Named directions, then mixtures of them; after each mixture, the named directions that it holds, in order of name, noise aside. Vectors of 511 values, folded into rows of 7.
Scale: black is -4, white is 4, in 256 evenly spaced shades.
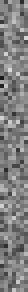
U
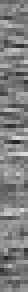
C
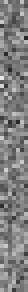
U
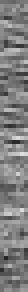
C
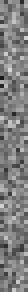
U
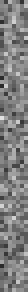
U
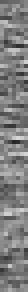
C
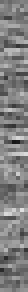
C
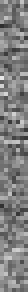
C, U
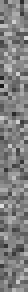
U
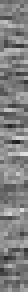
C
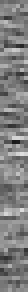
C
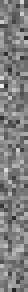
U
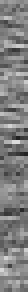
C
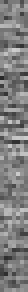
C, U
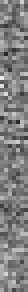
C, U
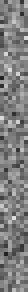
U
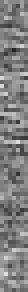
C, U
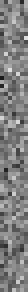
U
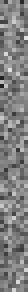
U
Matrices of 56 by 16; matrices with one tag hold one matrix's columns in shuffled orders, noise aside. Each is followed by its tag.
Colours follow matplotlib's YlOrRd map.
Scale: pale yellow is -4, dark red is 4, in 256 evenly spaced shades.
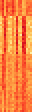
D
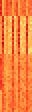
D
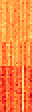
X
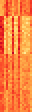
D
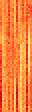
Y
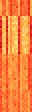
D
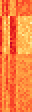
D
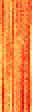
Y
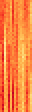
Y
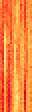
Y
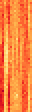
Y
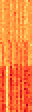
X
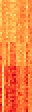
X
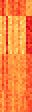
D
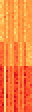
X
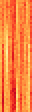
Y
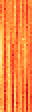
Y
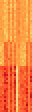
X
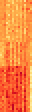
X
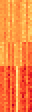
X
